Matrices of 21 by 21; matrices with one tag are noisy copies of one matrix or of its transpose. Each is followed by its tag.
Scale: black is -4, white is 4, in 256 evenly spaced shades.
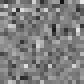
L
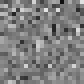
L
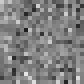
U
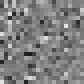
L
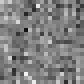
U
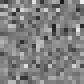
L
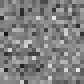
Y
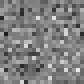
Y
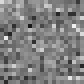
U
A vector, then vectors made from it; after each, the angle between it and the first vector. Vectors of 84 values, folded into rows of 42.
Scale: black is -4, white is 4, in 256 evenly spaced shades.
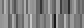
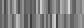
nearly opposite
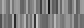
orthogonal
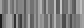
partly opposed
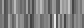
nearly opposite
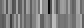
partly opposed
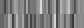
nearly opposite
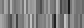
nearly parallel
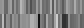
orthogonal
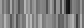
partly aligned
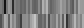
orthogonal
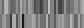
partly aligned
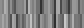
nearly parallel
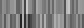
partly opposed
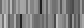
partly aligned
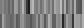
orthogonal
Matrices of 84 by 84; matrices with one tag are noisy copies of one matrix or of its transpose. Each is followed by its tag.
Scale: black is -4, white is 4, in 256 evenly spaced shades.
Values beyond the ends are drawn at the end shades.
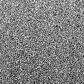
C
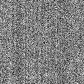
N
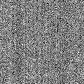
N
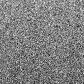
C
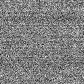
N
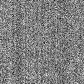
N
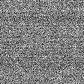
N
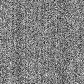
N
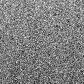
C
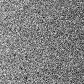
C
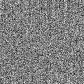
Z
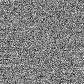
Z
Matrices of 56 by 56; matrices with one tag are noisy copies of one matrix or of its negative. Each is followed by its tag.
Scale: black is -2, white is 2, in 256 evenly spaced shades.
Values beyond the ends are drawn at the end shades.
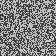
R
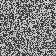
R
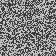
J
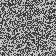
J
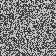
R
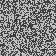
R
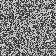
R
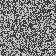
R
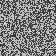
R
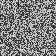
R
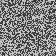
J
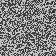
J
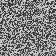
J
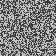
R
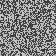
R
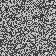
J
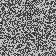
J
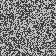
R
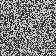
R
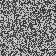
R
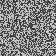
R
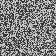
R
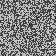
R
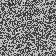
J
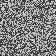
J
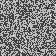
R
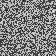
J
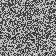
J
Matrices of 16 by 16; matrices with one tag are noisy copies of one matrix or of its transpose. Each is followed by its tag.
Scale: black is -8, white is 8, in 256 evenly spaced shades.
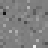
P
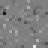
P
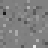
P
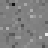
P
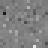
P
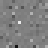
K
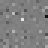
K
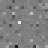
K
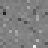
P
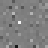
K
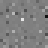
K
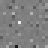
K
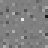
K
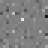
K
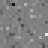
P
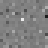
K
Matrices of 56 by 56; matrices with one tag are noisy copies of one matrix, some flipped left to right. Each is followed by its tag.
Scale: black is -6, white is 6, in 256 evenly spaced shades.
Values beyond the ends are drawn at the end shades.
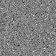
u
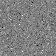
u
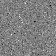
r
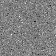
r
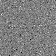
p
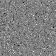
u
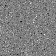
r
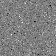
r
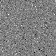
p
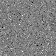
u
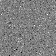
p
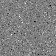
r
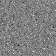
u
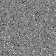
u
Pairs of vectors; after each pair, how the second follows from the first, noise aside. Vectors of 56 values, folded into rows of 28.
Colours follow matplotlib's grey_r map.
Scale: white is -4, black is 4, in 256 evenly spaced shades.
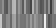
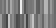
wrapped around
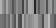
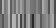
shuffled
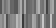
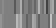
partly zeroed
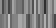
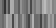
shuffled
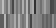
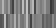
copied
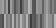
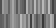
wrapped around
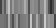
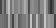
copied
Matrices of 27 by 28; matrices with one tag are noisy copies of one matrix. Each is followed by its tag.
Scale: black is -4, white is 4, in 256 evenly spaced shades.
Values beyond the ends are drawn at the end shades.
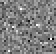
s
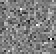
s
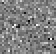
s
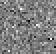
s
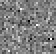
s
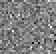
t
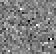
s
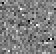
s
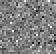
t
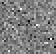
s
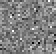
t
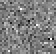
s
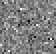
s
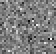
s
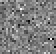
s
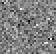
s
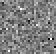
s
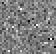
s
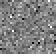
t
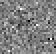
s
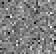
t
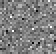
t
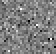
s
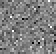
t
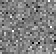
t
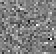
s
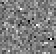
s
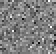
t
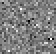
s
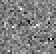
s
